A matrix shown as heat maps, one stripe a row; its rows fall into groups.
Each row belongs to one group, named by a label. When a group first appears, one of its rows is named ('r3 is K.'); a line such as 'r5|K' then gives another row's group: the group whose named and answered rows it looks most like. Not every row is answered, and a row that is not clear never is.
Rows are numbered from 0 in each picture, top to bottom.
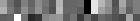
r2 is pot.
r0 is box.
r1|box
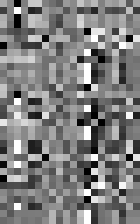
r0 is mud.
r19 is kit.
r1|pot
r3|mud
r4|box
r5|mud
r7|kit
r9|kit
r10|kit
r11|kit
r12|box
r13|mud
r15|kit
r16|pot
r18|kit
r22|mud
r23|pot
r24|box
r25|pot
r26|box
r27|kit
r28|box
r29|pot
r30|kit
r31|kit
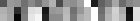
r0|kit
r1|mud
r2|mud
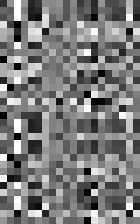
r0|pot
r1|pot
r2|pot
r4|mud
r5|mud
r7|kit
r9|mud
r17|pot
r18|pot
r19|mud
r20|pot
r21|pot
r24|box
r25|mud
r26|pot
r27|box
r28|pot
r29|pot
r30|mud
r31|box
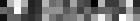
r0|pot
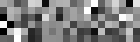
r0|mud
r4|pot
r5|pot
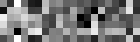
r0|pot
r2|box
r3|box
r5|pot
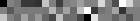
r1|kit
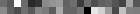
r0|pot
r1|box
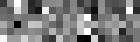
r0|pot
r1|pot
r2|kit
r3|mud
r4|kit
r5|box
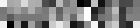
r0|box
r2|kit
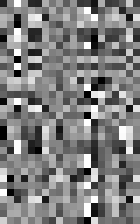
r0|pot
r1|kit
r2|mud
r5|pot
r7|pot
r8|mud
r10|mud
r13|box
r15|mud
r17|kit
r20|pot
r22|kit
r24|box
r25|mud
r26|kit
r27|mud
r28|mud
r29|kit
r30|kit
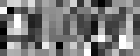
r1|mud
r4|pot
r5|box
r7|kit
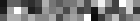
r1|pot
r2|kit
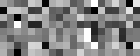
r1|pot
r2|mud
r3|pot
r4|kit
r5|kit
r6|mud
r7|mud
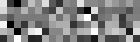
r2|kit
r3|mud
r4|mud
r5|pot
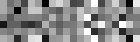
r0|mud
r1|mud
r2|kit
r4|kit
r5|mud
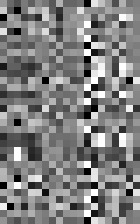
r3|kit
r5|kit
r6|box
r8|box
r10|box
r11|mud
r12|kit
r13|box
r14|kit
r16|box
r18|kit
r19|box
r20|box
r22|pot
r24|box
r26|pot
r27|mud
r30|kit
